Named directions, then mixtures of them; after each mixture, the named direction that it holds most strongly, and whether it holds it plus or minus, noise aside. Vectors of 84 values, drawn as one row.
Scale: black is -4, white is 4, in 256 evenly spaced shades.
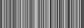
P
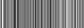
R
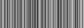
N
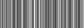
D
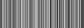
P, plus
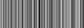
D, minus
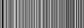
R, minus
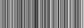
P, minus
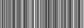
D, plus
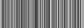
P, minus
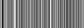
R, minus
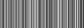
N, minus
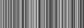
N, minus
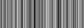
D, minus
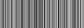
P, minus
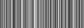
D, plus
